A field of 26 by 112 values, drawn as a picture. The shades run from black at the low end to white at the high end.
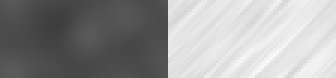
The table splits into one row of 2 panels. Panel 1,1: low, smooth, faint in contrast. Panel 1,2: very high, slanting up to the right, faint in contrast.
